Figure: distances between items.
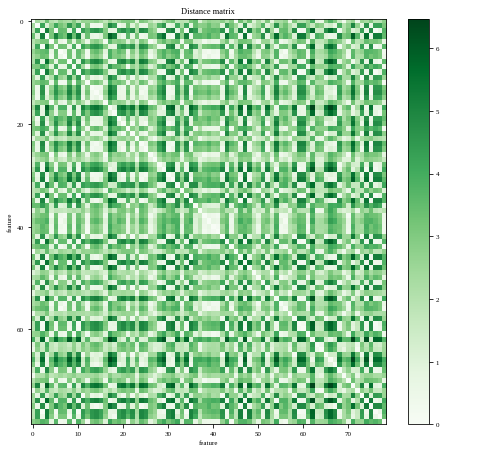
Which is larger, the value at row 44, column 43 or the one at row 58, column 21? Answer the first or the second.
the first
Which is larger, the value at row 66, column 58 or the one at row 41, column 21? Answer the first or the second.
the first
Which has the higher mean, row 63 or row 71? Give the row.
71
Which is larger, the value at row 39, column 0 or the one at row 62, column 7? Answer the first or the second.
the second
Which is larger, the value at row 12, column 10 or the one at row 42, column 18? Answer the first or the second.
the second
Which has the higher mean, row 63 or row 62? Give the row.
62
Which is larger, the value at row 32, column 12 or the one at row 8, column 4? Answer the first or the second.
the first
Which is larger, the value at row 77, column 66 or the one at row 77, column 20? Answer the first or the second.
the first
